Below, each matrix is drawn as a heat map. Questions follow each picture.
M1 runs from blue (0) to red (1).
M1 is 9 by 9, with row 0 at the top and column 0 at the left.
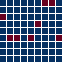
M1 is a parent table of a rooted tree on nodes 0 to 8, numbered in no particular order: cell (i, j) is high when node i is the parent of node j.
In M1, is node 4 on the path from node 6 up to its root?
no
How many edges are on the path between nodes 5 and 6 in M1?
3
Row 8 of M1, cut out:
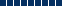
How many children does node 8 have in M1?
0
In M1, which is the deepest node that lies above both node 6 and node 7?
0
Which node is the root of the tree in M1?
3
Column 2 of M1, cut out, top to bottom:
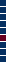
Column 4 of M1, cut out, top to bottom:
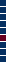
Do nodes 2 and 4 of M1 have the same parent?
yes
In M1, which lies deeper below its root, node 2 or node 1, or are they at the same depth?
the same depth
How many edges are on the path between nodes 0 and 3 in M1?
3
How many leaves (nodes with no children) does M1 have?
5
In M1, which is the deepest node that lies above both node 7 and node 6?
0
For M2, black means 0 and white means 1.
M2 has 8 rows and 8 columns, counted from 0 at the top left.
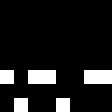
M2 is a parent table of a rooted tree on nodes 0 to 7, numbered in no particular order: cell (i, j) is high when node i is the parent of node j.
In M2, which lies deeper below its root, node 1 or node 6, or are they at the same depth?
node 1
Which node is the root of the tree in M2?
5
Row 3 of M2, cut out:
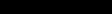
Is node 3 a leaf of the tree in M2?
yes
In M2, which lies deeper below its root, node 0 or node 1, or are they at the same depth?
node 1
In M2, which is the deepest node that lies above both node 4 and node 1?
7
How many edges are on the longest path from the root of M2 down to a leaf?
2
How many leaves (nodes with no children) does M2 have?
6
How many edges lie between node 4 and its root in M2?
2
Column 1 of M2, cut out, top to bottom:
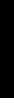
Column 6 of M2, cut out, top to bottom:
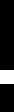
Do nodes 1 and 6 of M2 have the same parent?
no
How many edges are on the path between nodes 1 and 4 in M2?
2
